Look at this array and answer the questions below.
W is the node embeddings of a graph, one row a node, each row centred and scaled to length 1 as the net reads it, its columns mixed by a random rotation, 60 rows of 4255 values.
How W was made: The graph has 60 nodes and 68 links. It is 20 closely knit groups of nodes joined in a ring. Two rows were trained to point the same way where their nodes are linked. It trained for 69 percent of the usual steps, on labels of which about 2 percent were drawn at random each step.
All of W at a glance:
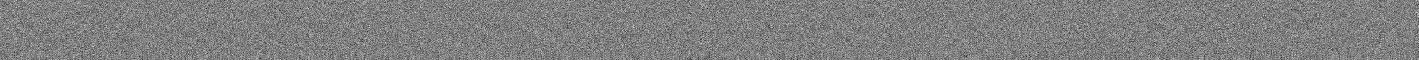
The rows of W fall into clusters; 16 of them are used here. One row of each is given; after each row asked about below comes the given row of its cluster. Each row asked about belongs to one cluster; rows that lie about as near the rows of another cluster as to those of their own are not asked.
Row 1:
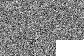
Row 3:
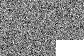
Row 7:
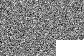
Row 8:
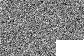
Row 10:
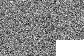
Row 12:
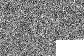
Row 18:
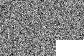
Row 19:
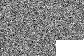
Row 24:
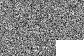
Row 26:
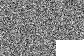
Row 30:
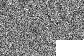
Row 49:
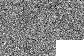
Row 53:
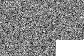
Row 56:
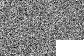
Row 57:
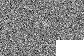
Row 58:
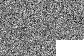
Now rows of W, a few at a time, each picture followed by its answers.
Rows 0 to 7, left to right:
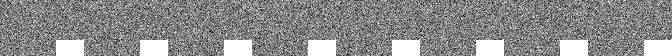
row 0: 7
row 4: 56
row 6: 24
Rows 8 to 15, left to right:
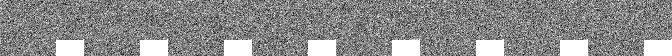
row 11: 1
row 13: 26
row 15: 3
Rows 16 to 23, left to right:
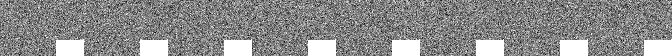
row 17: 8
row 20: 10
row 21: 56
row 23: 49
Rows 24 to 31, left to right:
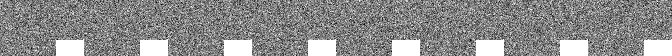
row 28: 10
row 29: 53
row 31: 49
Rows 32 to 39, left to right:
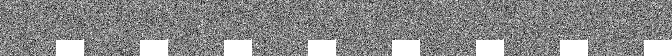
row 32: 58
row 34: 12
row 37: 7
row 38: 18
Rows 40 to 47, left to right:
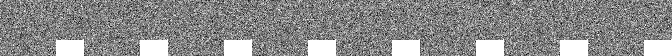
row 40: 58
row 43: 30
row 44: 1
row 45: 19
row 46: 30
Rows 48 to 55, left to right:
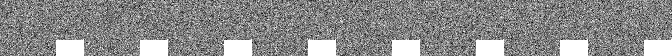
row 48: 18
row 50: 19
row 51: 53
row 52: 57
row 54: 3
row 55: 57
